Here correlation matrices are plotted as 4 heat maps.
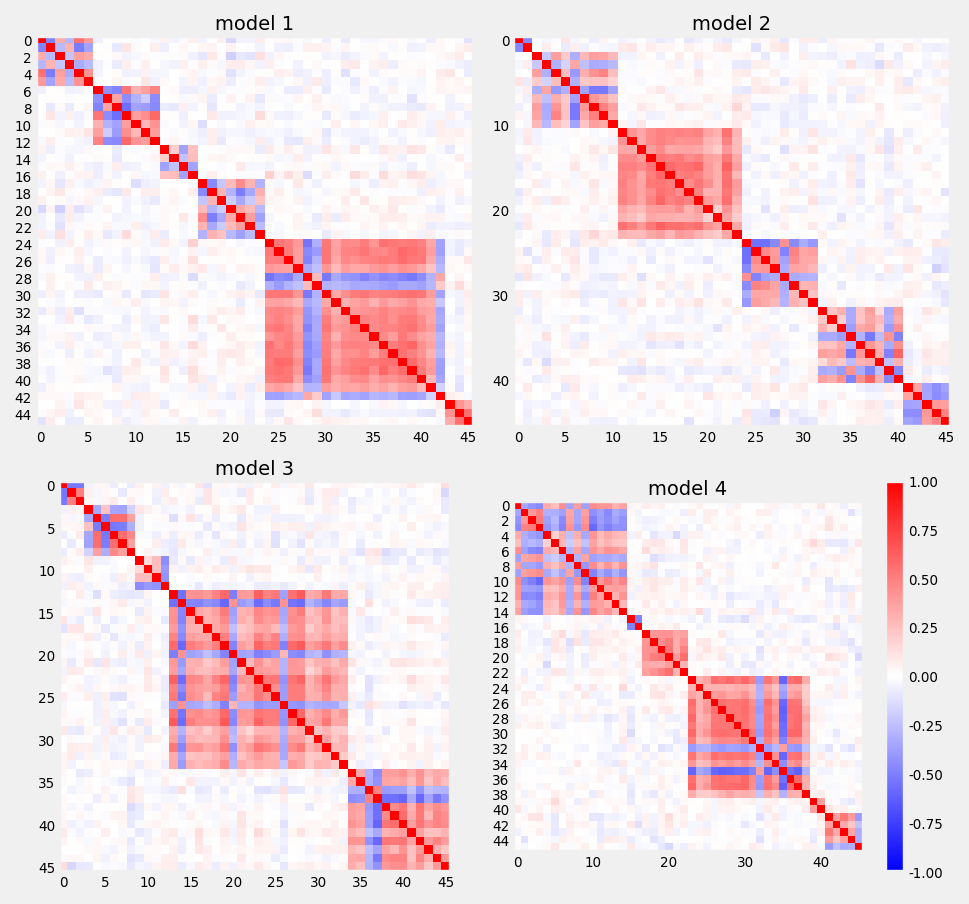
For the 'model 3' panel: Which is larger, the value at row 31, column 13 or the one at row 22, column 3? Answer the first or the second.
the first
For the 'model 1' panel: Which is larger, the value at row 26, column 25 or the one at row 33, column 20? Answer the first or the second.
the first
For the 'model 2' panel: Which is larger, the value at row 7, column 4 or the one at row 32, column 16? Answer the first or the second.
the first
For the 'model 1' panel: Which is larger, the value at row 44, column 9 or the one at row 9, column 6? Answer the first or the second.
the second
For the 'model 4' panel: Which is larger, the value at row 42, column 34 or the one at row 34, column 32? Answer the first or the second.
the first
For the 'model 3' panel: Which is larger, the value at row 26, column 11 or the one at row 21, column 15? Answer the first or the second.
the second
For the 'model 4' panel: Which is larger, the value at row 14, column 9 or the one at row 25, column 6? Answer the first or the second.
the second
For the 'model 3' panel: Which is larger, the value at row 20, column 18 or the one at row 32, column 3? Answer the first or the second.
the second
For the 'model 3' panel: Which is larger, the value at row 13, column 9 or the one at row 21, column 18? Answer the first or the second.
the second
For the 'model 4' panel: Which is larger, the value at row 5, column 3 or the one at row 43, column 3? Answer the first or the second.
the second
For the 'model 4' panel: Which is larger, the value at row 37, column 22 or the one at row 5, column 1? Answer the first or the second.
the first
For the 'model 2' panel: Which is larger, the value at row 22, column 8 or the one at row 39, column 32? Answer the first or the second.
the first
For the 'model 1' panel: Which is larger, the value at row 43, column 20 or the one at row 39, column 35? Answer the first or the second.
the second
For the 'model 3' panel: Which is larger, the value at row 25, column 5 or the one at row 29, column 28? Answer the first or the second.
the second
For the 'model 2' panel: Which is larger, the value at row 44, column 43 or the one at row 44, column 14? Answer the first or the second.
the first
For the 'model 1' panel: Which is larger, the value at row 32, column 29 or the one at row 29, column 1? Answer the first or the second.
the second
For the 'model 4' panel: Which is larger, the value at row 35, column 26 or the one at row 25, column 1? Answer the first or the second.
the second
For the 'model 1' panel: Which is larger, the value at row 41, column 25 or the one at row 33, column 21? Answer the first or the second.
the first
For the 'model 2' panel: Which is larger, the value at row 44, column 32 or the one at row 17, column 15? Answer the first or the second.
the second
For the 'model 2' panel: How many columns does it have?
46
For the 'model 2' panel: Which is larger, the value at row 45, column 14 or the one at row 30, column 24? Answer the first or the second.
the first
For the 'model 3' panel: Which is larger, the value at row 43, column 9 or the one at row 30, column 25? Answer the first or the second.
the second
